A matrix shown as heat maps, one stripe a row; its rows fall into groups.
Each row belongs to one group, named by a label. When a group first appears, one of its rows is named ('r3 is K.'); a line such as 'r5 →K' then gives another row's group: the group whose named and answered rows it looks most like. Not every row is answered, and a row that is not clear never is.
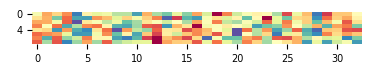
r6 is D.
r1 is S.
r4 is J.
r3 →D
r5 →J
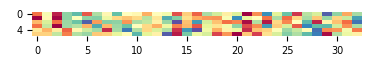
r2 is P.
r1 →P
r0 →D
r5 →S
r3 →D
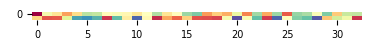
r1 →J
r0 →P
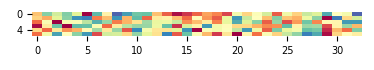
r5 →S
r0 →D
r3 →S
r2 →P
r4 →J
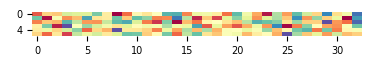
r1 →J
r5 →S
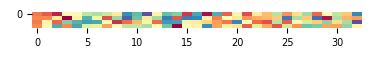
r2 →P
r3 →S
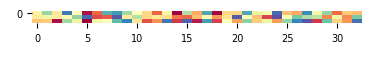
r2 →D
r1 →J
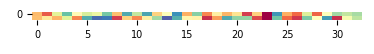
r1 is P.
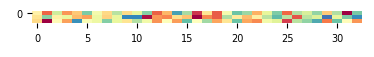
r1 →D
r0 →J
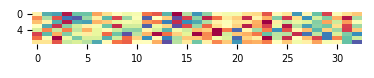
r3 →P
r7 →P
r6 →P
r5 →D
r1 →P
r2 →S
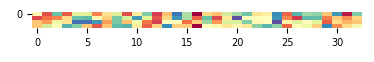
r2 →J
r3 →D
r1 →J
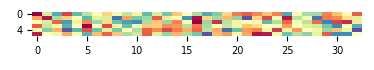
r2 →D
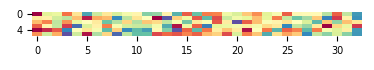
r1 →D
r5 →D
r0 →P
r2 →J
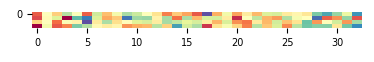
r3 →P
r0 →D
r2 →P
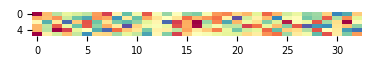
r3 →D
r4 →P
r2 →D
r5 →S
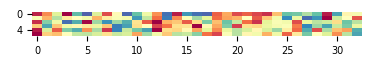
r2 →D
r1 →S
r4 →D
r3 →D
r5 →P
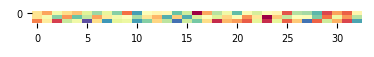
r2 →P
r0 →J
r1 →S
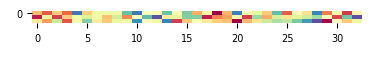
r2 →S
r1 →P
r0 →J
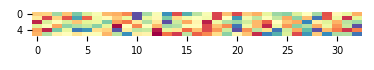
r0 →S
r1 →J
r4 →J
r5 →D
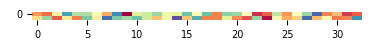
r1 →P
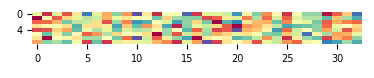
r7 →D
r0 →J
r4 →J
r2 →J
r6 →J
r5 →D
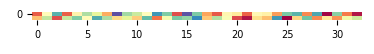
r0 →S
